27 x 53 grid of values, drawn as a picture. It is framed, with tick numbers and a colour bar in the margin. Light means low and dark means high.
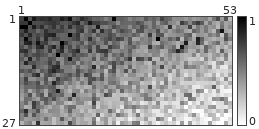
The top left is the ninth with the highest average. The ninth with the lowest average is the bottom right. There is an overall slope up to the top left. The halves do not mirror each other. No row or column stands out.
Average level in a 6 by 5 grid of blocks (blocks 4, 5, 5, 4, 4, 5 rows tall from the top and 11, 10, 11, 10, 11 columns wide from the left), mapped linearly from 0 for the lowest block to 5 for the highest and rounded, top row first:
54433 / 54332 / 43321 / 33211 / 32210 / 22100
